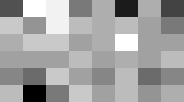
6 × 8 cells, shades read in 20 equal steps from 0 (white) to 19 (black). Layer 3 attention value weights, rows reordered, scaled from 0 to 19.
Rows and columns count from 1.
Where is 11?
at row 5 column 2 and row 5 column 7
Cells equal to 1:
2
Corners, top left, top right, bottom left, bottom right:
13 14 5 6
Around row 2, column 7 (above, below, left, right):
6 7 5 10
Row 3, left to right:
6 4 4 7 6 0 7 7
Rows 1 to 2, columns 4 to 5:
10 6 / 5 6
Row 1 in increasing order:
0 1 6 6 10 13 14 17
